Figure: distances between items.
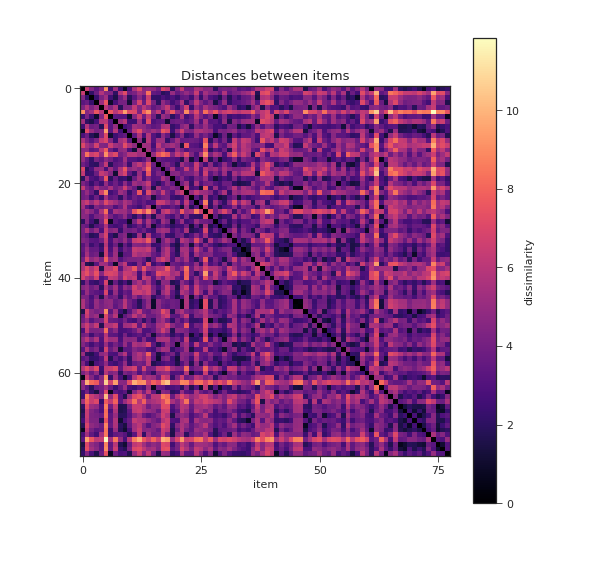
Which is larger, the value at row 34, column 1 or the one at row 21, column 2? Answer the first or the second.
the first
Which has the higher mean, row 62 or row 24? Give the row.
62
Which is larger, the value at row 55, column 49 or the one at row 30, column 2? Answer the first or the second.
the second
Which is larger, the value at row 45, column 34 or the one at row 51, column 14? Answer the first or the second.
the first
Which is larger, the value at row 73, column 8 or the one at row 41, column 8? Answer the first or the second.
the first
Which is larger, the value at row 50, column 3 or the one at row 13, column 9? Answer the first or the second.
the first
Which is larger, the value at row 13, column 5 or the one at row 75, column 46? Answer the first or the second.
the first
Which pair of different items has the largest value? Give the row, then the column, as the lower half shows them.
74, 5
